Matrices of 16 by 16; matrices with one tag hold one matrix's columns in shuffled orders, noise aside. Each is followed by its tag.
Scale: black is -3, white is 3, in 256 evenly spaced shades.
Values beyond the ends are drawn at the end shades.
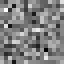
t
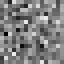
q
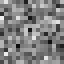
q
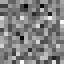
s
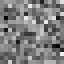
q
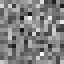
q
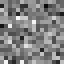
s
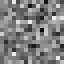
q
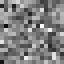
t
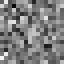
q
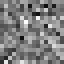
s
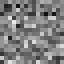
s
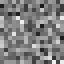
s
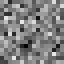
q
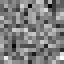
t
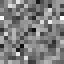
q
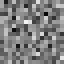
q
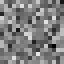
q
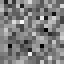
q
